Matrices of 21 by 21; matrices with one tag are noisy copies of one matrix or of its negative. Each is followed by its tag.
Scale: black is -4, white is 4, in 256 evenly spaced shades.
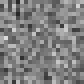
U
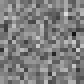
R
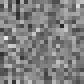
U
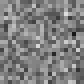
R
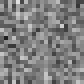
U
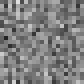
U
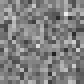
R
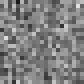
U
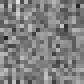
U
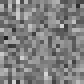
U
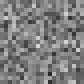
R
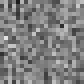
U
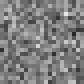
R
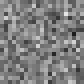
R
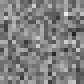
R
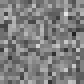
R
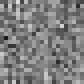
U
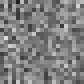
U
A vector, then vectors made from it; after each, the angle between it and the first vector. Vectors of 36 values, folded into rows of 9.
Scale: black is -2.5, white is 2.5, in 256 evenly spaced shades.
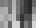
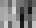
nearly parallel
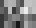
partly opposed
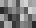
partly opposed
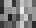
partly opposed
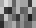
orthogonal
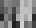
nearly opposite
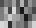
partly aligned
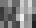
nearly opposite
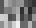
partly aligned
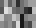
partly aligned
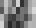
orthogonal
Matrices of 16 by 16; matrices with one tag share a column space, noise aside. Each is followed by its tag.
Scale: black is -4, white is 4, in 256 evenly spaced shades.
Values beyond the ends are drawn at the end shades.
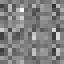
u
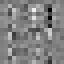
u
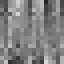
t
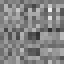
u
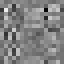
u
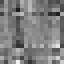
t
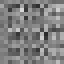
u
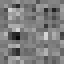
u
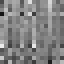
t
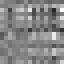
u
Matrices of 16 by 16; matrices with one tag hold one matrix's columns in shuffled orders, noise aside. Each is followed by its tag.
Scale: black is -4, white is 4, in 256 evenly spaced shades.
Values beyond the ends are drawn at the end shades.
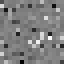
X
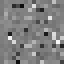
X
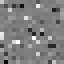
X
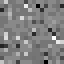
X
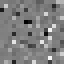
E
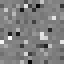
X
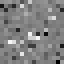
X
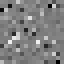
X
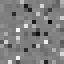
E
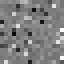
E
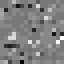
X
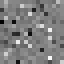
E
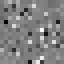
E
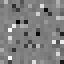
E
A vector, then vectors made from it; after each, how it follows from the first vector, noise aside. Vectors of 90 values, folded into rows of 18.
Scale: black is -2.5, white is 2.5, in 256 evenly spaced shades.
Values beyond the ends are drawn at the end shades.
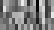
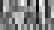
copied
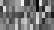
sign-scrambled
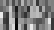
reversed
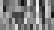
negated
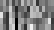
reversed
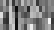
reversed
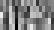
reversed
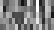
negated
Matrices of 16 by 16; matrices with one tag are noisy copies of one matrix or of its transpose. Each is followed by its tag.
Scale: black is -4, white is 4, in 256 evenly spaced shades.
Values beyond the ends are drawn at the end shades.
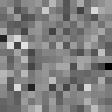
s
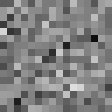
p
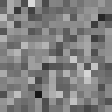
p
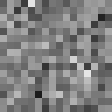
p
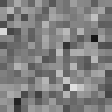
p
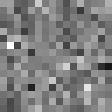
s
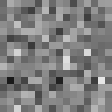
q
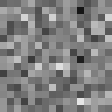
q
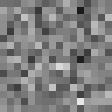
q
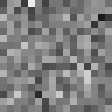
p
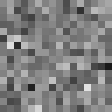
s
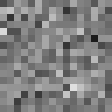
p
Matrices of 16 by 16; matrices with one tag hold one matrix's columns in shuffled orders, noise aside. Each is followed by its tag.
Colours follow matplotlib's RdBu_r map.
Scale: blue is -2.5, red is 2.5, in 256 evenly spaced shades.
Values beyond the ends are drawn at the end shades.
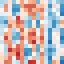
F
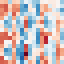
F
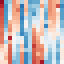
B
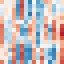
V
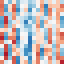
F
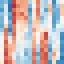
B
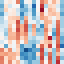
V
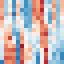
B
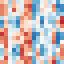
F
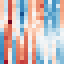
B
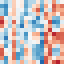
F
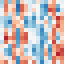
F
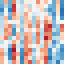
V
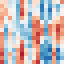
V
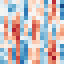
V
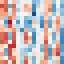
F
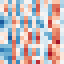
F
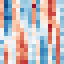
B
